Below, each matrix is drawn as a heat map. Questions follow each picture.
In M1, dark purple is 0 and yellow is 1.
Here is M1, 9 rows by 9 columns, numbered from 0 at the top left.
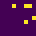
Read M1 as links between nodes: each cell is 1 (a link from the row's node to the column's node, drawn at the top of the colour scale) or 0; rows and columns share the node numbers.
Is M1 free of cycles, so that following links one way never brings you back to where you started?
yes
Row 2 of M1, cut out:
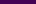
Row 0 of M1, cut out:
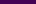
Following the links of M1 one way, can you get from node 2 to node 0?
no
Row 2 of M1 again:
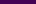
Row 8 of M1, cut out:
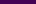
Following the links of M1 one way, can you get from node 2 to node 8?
no
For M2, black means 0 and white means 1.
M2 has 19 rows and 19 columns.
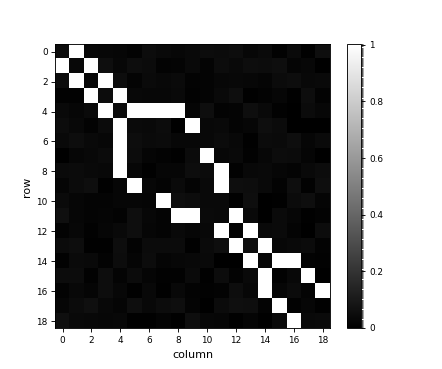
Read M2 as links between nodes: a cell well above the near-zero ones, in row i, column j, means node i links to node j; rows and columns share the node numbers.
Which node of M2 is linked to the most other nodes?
node 4
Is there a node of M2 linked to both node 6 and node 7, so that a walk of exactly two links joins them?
yes
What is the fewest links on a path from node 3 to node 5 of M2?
2
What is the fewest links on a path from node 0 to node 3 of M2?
3
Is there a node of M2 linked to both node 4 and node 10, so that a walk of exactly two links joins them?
yes
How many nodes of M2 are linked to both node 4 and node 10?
1
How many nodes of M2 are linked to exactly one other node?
5
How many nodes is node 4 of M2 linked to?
5
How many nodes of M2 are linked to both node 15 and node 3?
0
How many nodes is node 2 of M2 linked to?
2
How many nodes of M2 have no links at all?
0
